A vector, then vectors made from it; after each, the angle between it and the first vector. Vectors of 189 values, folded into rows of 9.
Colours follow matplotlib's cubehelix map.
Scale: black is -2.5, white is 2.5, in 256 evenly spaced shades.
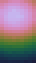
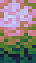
nearly parallel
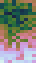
nearly opposite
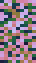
orthogonal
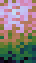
nearly parallel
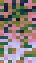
partly opposed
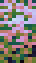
partly aligned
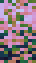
partly aligned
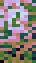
partly aligned
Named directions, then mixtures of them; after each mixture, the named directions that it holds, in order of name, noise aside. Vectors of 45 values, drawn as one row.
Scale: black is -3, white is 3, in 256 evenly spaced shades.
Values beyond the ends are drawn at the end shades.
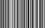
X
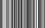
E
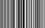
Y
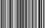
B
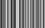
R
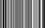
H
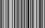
E, X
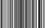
B, E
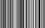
B, H, Y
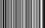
H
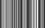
E, H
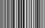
Y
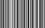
X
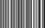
E, H, Y
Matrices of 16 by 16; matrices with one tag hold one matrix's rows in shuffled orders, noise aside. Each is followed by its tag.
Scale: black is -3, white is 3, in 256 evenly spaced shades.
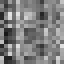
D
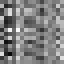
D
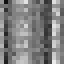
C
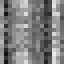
C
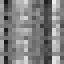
C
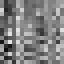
D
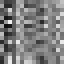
D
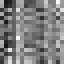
D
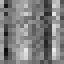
C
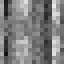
C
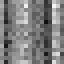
C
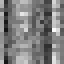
C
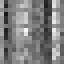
C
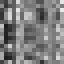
D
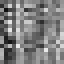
D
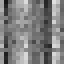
C
